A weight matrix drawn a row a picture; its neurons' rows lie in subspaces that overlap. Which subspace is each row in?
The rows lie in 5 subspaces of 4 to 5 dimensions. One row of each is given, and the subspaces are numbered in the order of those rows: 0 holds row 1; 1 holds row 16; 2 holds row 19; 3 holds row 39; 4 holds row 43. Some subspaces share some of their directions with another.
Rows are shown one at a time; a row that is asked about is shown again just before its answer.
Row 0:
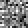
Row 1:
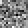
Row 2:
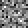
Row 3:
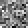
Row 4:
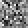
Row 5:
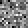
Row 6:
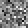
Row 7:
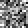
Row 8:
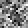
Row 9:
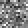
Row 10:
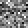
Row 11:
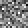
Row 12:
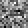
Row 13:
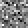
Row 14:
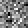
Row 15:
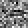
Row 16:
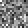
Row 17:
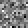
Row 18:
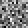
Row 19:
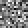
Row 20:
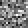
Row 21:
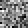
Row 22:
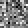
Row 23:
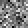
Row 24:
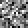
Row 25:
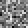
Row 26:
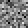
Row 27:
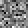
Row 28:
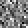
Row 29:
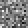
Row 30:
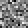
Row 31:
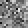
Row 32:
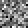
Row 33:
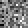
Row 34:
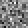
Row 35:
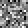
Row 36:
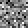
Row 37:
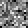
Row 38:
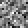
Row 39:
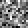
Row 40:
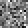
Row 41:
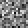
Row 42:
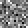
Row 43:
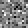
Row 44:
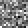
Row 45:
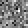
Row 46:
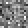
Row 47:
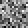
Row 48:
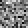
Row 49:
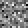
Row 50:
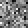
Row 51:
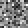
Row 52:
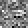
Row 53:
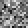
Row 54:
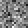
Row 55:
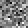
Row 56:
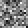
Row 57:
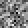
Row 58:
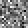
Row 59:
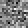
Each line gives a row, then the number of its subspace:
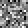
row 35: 1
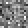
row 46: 4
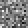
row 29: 1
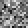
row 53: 0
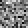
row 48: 1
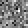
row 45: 4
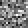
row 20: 0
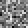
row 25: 3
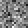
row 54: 3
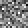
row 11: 2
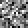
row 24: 3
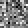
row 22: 4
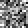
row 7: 1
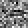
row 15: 2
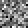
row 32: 0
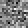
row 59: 2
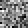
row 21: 1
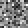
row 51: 4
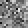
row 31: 4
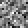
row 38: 3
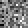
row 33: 1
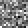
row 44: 3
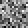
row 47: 2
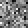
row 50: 4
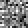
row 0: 1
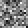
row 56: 0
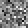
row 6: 4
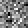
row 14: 3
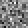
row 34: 2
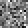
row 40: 1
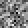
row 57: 4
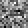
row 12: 2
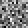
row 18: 2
